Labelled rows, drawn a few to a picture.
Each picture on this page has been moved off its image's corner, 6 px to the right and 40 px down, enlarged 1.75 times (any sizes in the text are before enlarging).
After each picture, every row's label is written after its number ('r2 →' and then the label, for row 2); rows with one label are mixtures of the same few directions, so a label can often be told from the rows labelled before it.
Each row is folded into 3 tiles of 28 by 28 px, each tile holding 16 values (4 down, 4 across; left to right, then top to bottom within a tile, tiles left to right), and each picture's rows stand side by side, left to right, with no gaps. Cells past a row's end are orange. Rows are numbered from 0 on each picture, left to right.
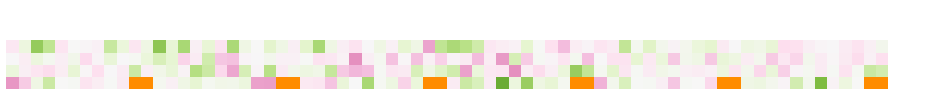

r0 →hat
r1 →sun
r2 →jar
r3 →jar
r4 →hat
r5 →jar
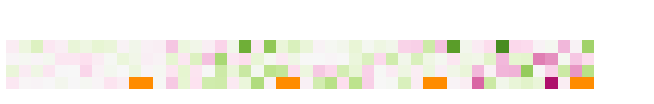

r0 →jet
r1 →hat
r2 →jar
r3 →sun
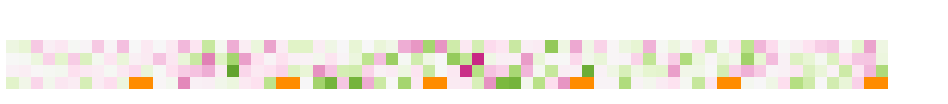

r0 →hat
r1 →sun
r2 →jar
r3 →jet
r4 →sun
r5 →jet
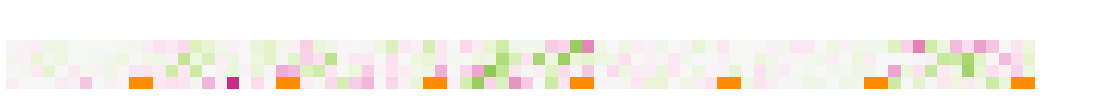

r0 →jar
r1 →jar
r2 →jet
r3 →jar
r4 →jet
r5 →hat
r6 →jet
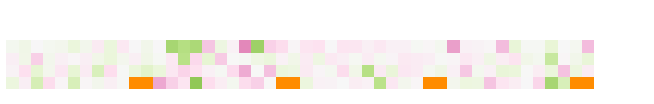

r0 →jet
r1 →hat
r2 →jar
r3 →sun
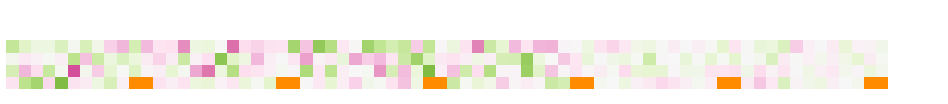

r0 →jar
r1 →sun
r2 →jet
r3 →jet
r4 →jar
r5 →hat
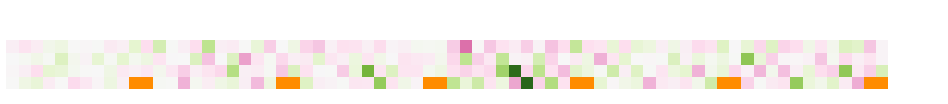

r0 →jar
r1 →sun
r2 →jar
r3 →jar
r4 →jet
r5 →jet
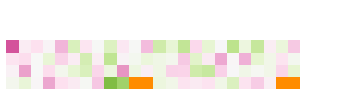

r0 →sun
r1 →sun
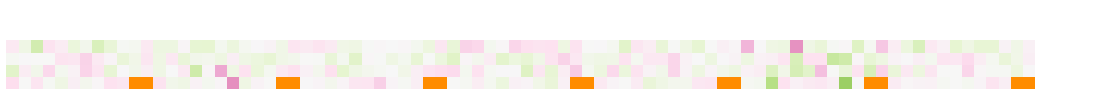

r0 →jet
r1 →jar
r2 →jar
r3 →jet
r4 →jet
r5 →sun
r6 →jet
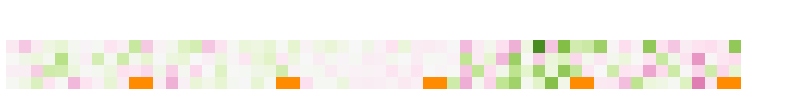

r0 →jar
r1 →hat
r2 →hat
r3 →hat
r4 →sun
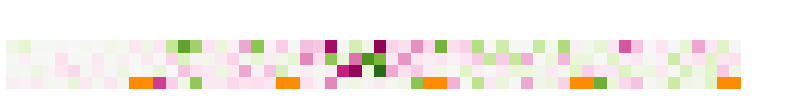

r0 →jar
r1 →hat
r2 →sun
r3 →hat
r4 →hat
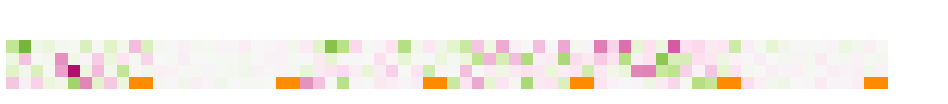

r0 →jar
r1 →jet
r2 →hat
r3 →hat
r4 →sun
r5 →hat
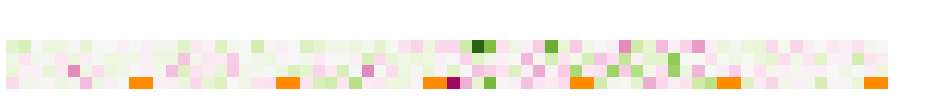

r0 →jar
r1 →jet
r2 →jar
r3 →hat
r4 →jet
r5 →hat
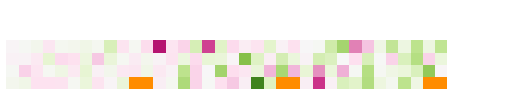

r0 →sun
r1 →sun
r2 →hat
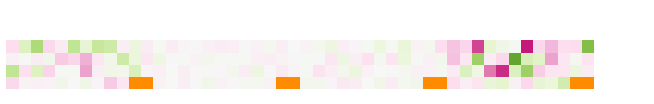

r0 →jet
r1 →jet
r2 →sun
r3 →sun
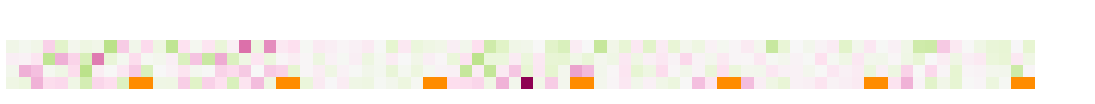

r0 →sun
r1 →hat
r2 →hat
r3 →jar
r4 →sun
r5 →hat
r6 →hat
